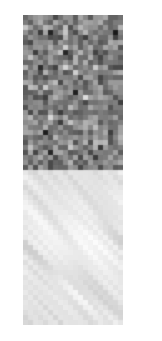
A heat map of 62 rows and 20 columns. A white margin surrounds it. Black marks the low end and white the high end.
It is made of 2 by 1 panels. Panel 1,1: middling, fine-grained, strong in contrast. Panel 2,1: very high, slanting down to the right, faint in contrast.
